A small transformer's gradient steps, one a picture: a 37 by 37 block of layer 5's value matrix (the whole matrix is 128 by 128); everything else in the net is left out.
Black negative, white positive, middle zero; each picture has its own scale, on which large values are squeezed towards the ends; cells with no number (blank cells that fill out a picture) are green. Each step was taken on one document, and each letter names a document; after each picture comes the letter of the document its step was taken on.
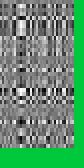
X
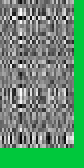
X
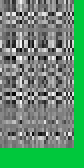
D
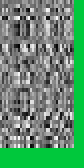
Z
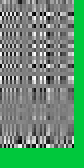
X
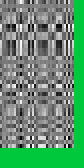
D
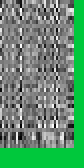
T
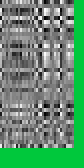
Z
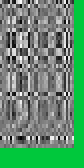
D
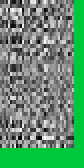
T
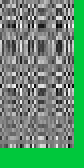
D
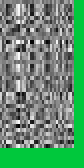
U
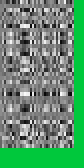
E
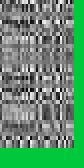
Z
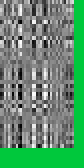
T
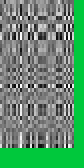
D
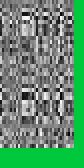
Z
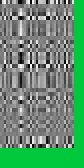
X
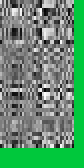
T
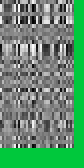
Z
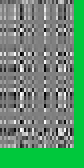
E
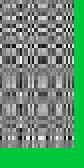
D
